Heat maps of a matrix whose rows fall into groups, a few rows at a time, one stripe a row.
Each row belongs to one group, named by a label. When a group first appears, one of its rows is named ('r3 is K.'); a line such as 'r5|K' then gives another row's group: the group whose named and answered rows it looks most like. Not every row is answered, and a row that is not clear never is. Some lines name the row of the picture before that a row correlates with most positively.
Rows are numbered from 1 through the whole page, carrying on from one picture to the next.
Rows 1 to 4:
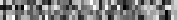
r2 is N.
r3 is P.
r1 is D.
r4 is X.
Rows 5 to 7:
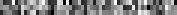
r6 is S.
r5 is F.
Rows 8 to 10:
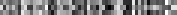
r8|S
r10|S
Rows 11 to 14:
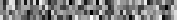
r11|F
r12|X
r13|P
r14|D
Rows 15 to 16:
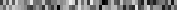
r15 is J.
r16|D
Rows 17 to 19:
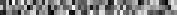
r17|X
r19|F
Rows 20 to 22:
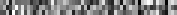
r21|J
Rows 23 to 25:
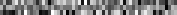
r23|J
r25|N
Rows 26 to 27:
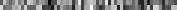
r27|D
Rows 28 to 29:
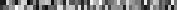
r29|J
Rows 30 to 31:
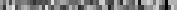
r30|P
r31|X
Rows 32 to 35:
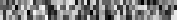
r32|J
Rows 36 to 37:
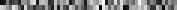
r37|D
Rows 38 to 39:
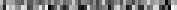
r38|P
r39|X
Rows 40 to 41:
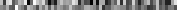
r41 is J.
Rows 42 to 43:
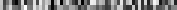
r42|F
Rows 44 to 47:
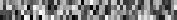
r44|D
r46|F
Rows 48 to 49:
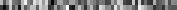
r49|F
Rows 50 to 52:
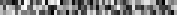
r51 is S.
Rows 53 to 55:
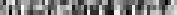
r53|X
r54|S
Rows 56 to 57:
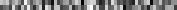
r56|D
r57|X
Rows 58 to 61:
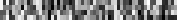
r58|D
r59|D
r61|J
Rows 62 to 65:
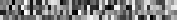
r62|N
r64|N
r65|D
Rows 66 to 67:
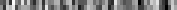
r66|X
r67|X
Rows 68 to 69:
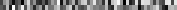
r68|N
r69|X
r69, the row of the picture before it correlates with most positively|66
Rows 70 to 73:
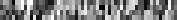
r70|J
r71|J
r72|N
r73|N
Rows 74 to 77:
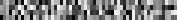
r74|N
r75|J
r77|N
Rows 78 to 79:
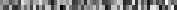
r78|S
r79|F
